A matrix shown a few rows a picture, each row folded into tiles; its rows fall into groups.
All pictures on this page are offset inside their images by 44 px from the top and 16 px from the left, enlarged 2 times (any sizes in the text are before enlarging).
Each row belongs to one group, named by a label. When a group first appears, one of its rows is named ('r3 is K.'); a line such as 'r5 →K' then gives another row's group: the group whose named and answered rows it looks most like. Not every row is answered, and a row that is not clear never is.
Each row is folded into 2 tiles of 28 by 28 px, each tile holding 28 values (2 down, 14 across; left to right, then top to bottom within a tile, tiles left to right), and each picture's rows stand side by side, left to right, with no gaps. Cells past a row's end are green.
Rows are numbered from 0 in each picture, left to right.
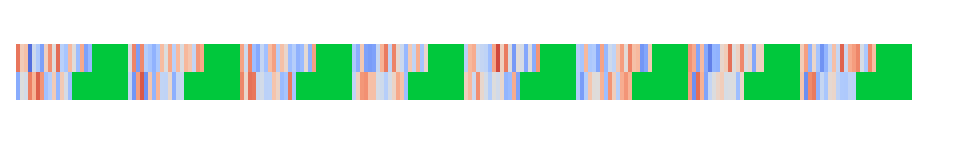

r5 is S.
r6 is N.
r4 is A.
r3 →A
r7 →N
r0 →A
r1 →N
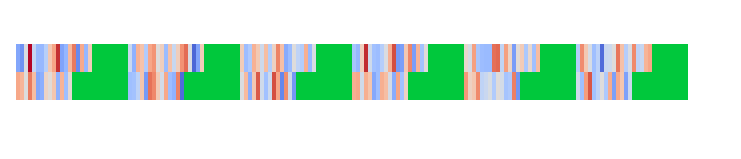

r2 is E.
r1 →S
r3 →E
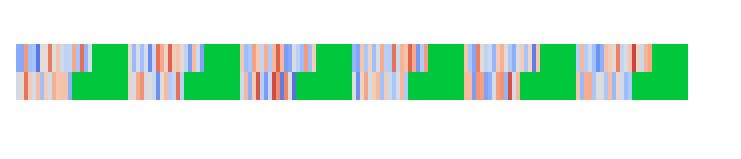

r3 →S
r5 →N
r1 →A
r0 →A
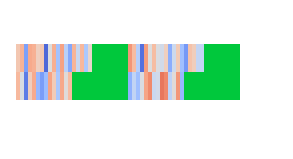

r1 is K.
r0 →E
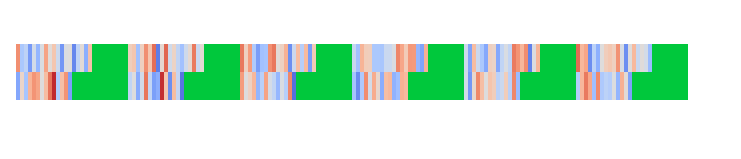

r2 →A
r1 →E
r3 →S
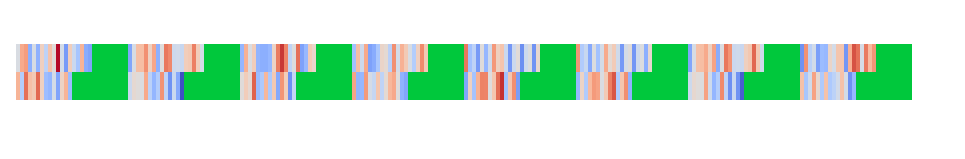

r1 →E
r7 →N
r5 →K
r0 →A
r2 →N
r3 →N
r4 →K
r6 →E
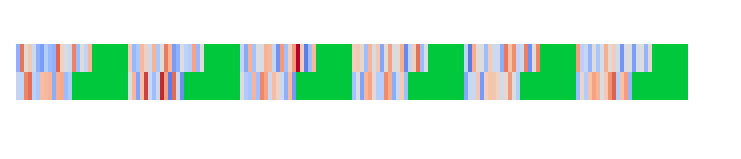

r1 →E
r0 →N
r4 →S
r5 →K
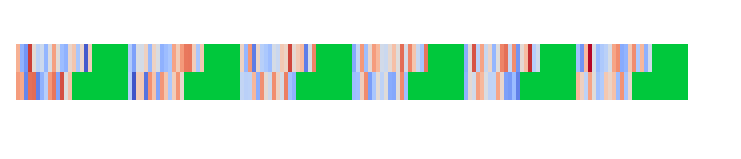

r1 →S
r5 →E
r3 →S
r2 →S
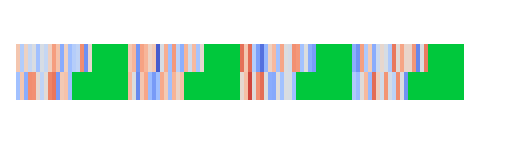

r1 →E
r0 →K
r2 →A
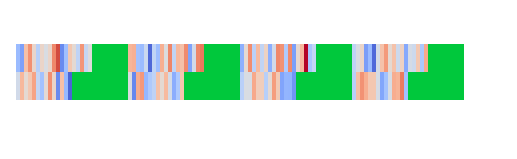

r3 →A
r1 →N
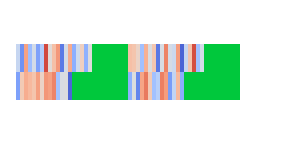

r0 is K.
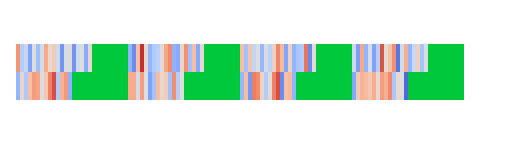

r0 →K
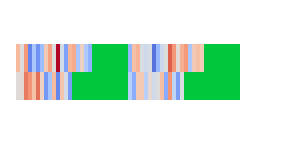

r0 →A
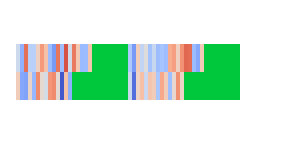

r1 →S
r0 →S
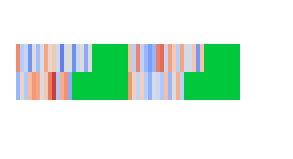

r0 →K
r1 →A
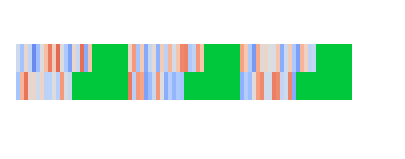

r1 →N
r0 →A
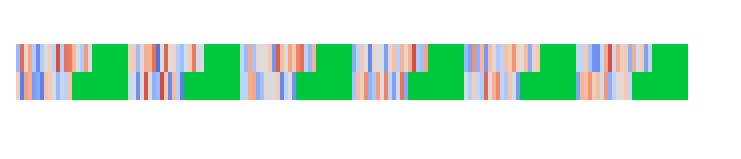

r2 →S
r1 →E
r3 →S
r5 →A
